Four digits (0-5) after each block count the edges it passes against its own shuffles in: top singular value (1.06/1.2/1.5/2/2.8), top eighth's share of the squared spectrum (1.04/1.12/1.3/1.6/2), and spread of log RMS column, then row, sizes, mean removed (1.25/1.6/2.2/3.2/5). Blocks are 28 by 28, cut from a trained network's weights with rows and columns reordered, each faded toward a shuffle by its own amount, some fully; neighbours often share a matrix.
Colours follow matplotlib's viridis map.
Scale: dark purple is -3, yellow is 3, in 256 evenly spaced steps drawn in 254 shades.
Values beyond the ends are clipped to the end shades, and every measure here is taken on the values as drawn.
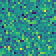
0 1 0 0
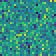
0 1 0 0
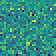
0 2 0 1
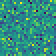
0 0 0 0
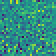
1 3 1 1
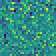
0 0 0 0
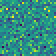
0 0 0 0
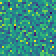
1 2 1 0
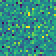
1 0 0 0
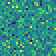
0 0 0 0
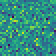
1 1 0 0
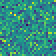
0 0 0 0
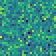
2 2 1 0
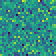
1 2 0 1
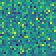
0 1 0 0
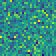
0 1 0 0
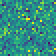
1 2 1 0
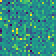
2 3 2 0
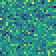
2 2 0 1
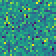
1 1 0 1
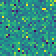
1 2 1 0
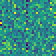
2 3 1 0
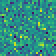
0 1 0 0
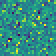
0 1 0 0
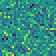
1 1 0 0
